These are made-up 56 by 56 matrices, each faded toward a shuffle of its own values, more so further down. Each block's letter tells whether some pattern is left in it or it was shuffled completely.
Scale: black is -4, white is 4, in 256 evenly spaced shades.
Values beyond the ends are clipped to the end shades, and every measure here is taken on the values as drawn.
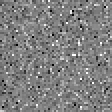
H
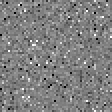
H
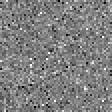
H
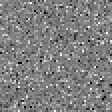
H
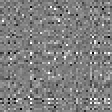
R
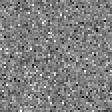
H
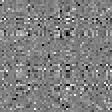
R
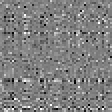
R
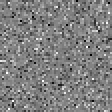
H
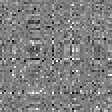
R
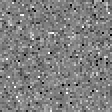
H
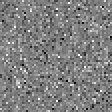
H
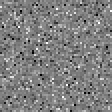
H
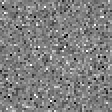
H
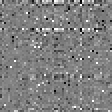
R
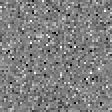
H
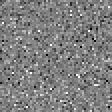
H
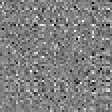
R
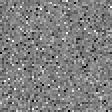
H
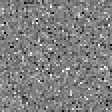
H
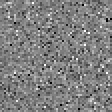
H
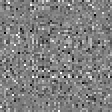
R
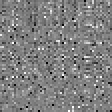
R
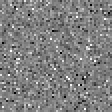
H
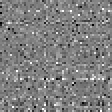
R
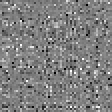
R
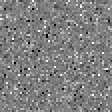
H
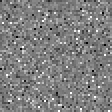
H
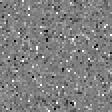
H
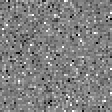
H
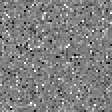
H
